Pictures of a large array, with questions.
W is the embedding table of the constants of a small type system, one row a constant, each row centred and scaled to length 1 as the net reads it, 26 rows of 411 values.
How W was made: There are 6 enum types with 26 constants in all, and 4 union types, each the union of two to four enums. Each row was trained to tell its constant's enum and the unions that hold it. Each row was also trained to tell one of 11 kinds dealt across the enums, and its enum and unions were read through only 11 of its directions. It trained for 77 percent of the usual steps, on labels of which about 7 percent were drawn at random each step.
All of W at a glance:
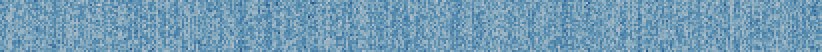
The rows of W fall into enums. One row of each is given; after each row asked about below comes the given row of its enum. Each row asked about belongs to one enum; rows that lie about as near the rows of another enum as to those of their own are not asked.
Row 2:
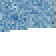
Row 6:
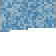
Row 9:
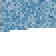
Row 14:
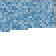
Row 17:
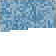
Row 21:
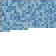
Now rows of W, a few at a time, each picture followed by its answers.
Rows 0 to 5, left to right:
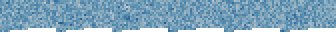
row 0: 6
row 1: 2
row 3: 14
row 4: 2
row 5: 2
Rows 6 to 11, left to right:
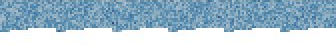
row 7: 14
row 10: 9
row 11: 6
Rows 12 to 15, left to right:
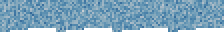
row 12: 9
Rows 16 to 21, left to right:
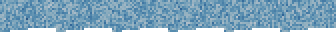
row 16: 9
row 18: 9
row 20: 21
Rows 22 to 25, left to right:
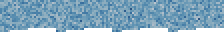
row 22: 6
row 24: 6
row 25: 2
